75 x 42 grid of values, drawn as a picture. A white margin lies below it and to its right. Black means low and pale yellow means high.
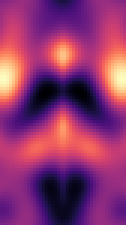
The histogram is bell-shaped. There are no lone odd cells. The left and right halves mirror each other.
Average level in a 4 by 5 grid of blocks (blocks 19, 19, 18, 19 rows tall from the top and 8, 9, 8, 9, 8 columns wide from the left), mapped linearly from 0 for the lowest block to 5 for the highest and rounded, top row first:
4 2 3 2 4 | 5 1 2 1 5 | 3 3 4 3 3 | 2 1 0 1 2
